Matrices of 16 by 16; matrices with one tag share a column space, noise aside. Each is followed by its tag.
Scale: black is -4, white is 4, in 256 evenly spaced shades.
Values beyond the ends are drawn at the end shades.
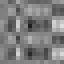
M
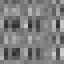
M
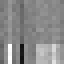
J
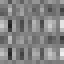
M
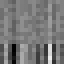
J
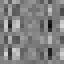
M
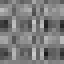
M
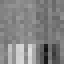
J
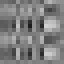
M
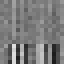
J
